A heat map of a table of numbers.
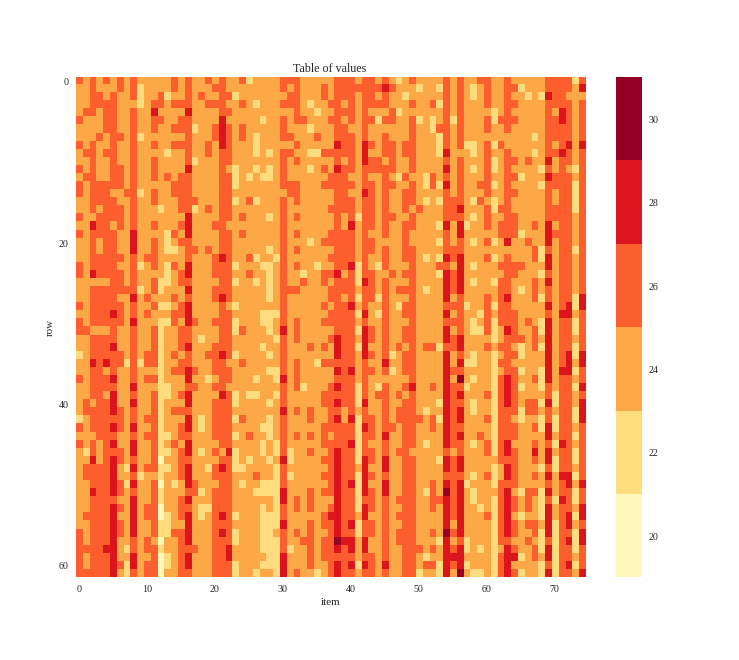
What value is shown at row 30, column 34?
24
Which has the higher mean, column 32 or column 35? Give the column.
32
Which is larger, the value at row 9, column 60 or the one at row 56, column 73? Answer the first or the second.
the first
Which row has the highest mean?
56
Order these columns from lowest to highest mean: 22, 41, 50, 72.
41, 50, 22, 72
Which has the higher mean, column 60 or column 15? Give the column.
15
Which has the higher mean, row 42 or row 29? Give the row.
29
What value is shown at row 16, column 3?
24
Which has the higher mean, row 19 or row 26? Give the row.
26
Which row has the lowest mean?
2
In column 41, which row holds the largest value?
1
